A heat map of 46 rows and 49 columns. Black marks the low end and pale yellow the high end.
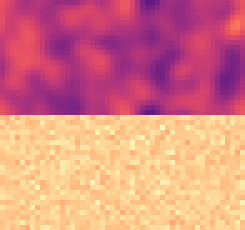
The table splits into 2 rows of 1 panel. Panel 1,1: middling, blotchy. Panel 2,1: very high, fine-grained, faint in contrast.
